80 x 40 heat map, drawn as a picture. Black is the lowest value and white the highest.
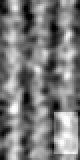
Upright stripes repeat 3 times across the table. In the bottom right lies a patch that is higher than the rest. The ninth with the highest average is the bottom right.
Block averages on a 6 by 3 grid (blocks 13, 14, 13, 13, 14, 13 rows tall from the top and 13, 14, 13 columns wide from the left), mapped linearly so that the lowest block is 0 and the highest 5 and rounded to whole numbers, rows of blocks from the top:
1 0 1
2 0 1
2 1 2
2 0 1
1 1 3
2 1 5
